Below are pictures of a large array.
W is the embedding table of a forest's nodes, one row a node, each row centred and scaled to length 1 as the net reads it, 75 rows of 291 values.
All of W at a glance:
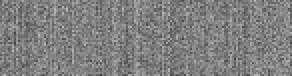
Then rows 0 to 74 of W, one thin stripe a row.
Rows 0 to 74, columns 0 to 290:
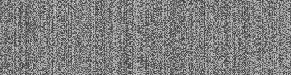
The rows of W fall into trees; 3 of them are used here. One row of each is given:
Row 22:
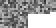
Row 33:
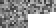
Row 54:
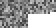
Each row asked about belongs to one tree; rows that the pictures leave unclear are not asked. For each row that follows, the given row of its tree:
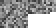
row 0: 33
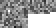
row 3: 22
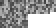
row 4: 33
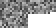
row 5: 54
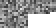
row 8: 22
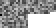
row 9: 22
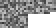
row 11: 22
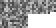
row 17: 54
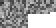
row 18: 33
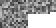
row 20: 33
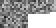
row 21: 33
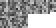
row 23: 54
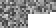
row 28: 54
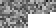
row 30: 54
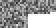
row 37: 22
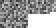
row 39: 33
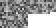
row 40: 54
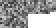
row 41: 22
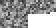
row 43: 33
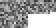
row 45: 54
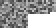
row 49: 33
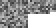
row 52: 22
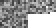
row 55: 33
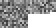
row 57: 54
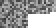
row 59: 33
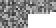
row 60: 54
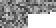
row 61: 54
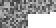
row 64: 33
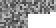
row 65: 22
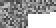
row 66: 33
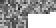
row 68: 22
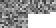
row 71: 22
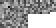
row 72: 33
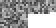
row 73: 22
